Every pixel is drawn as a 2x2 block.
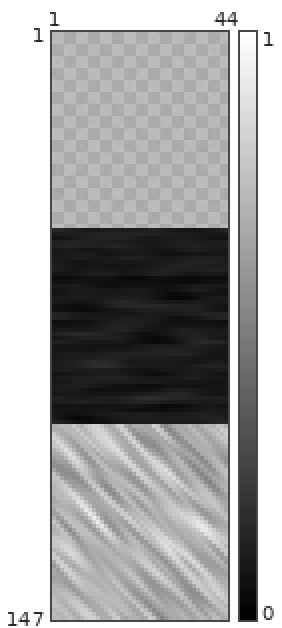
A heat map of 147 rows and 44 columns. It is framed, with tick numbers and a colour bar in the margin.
It is made of 3 by 1 panels. Panel 1,1: high, checkered, faint in contrast. Panel 2,1: very low, streaked across, faint in contrast. Panel 3,1: high, slanting down to the right.
